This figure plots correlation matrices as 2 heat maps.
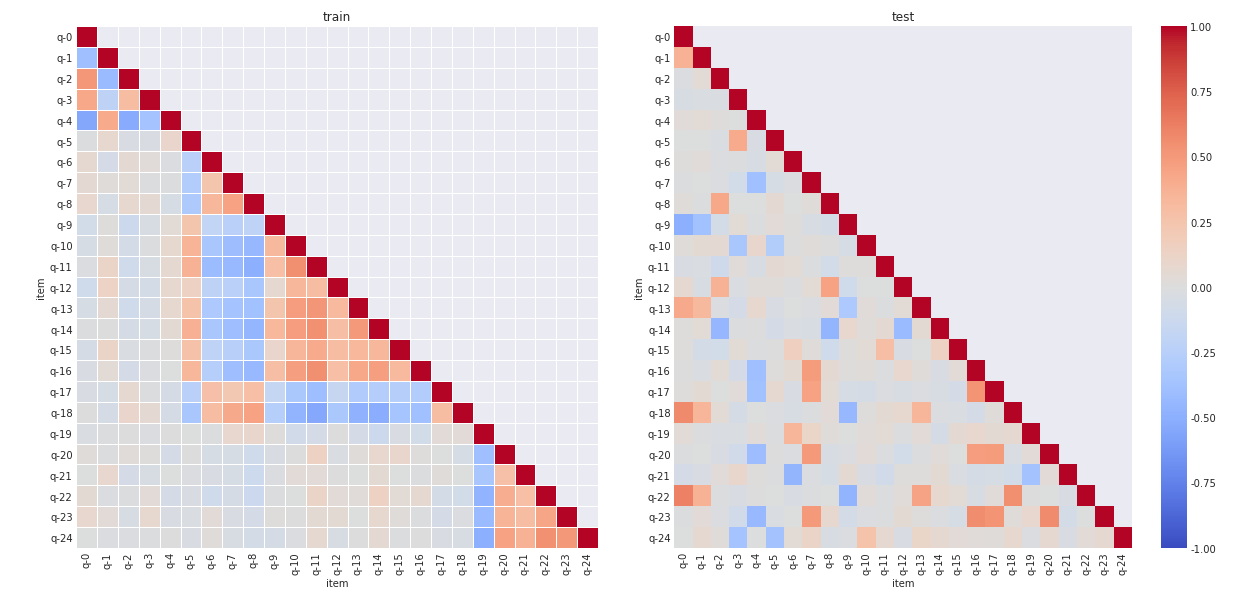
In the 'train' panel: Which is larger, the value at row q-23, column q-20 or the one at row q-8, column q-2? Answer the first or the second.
the first
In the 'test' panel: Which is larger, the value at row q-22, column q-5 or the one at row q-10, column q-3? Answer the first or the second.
the first
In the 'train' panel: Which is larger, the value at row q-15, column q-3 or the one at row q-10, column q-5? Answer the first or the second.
the second
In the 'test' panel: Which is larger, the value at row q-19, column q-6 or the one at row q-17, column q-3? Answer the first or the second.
the first
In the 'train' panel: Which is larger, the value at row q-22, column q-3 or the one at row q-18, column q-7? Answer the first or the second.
the second
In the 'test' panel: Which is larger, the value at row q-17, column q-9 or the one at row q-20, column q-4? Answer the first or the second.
the first
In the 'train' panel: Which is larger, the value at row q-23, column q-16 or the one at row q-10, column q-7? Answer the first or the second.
the first
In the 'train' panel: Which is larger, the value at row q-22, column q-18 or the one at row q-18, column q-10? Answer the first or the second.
the first
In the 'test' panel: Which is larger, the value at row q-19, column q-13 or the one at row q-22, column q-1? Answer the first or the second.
the second
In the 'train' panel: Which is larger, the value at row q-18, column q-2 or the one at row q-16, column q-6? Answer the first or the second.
the first
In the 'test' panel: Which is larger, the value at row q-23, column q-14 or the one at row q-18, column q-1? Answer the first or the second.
the second
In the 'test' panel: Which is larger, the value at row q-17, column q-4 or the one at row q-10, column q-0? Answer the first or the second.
the second
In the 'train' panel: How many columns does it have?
25
